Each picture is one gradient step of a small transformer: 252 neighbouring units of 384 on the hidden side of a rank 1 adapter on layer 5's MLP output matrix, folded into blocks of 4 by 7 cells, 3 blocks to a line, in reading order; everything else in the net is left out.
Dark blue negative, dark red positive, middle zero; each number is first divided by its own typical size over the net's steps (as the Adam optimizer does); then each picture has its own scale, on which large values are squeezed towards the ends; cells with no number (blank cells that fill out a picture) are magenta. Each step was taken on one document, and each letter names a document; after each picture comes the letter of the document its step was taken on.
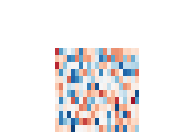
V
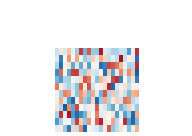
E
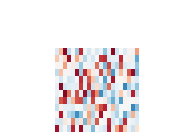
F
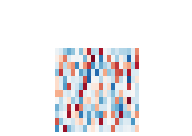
E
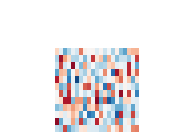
E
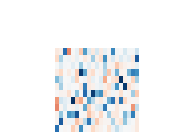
F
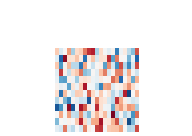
E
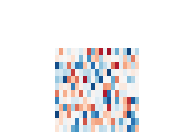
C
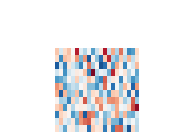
C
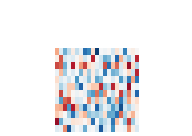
E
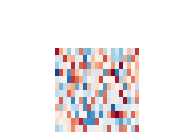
V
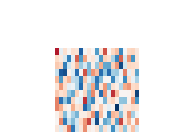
V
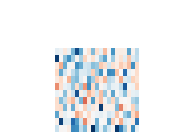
V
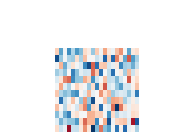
V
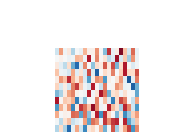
C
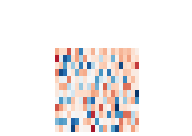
V
